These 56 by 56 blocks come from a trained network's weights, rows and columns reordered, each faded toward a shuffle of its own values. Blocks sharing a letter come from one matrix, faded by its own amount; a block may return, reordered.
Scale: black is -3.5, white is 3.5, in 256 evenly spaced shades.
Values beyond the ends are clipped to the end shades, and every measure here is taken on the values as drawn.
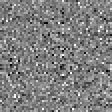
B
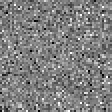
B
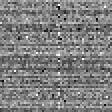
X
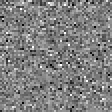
B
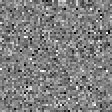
B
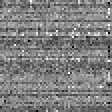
X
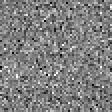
B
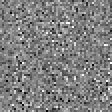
B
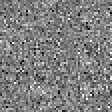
B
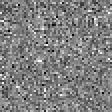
B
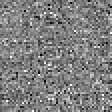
B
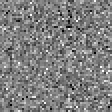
B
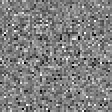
B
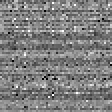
X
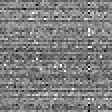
X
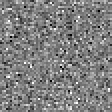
B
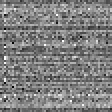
X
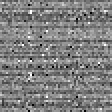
X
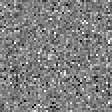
B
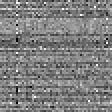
X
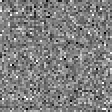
B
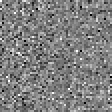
B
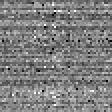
X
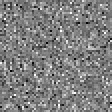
B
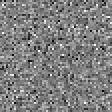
B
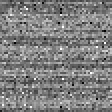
X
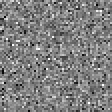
B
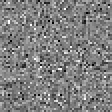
B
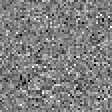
B
